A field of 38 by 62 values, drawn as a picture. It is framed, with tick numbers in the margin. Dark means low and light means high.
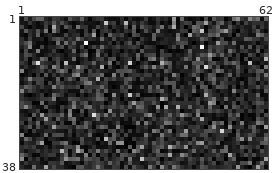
Most values sit low, with a long tail of high ones. Overall the values sit about 20% of the way up the scale. The grain is fine, like static. There are no regular stripes. No row or column stands out. The halves do not mirror each other. There is no overall slope.
